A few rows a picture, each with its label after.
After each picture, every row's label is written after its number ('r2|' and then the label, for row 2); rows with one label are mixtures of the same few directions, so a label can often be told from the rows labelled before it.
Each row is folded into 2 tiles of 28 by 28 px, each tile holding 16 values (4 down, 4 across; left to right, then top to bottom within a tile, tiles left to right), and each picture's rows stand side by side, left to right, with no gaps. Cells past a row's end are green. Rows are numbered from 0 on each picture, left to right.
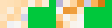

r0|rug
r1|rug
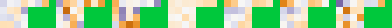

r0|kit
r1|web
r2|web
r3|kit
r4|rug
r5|rug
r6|rug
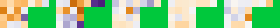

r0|rug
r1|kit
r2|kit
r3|web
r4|rug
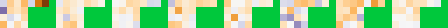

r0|rug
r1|web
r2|kit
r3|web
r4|web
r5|kit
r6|rug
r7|kit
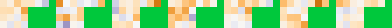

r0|kit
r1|web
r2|rug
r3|rug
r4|kit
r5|kit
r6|rug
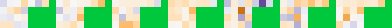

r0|kit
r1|rug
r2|web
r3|kit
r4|kit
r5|kit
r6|web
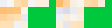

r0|rug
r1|rug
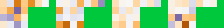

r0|kit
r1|web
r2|web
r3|web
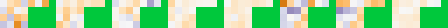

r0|web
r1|web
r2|kit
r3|web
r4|web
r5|rug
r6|rug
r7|rug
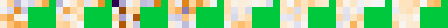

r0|kit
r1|rug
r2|rug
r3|kit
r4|web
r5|kit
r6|web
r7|rug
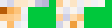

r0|rug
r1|web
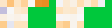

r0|rug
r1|web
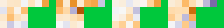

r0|web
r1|kit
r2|kit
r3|kit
